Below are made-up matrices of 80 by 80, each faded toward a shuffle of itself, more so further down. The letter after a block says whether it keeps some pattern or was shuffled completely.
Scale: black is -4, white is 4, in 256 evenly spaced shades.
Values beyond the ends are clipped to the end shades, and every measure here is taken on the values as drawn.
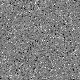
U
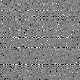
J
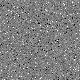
U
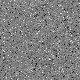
U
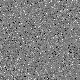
U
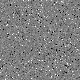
U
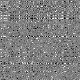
J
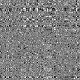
J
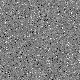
U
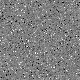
U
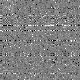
J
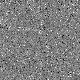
U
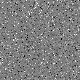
U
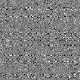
J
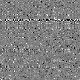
J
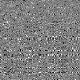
J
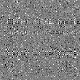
J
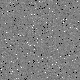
U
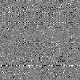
J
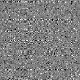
J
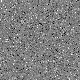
U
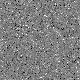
U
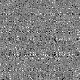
J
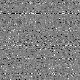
J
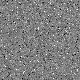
U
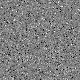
U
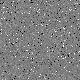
U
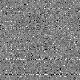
J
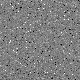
U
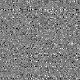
J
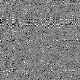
J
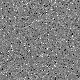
U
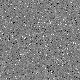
U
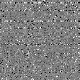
J
